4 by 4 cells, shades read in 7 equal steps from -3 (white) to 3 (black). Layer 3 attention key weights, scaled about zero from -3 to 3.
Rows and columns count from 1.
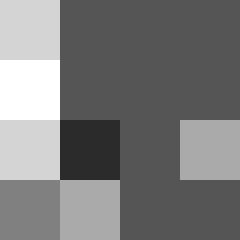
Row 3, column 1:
-2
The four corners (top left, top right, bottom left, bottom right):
-2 1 0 1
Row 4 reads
0 -1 1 1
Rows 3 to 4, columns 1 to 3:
-2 2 1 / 0 -1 1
